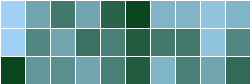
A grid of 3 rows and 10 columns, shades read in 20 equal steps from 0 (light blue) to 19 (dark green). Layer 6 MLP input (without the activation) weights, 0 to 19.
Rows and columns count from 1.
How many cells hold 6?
5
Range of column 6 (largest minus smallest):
3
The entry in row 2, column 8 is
12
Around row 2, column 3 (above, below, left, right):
12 9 10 13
